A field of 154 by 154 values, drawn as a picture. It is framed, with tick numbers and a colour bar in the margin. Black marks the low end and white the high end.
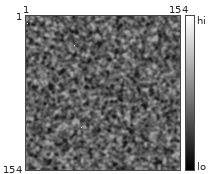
Lone odd cells: 3, each higher than its neighbours. Mirror symmetry: none. Histogram: bell-shaped. Stripes: none. Slope: none. Grain: blotchy. Odd rows or columns: none.
